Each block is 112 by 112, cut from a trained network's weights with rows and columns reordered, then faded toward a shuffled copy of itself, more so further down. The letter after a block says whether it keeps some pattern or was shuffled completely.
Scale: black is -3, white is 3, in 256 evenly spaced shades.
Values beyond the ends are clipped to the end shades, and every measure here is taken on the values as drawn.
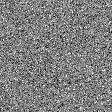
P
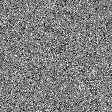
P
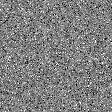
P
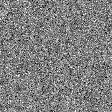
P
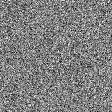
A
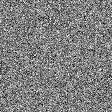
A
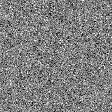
A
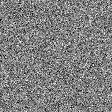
P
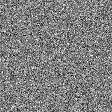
P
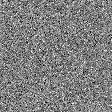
P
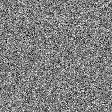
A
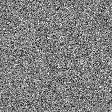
P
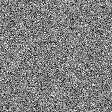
A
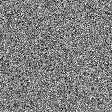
P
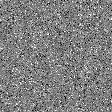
P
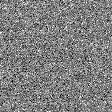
A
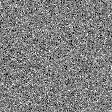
A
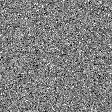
P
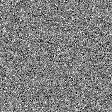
A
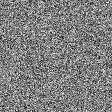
P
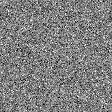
A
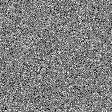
P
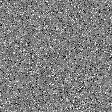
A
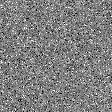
P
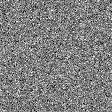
A
